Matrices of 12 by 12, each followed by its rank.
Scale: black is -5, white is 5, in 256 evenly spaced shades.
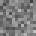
full rank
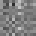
two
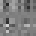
two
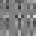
two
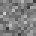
full rank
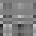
one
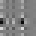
one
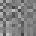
two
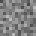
full rank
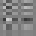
one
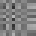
one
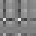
one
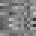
two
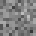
full rank
